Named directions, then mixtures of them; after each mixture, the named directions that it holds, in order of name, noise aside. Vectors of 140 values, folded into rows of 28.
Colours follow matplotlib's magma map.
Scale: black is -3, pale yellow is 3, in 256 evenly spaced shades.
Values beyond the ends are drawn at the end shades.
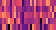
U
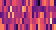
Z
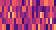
U, Z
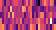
Z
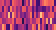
U, Z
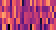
U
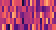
U, Z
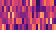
U, Z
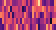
Z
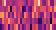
U, Z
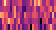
U, Z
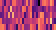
Z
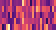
U, Z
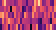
U, Z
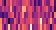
U, Z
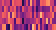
U, Z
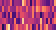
U, Z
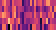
U
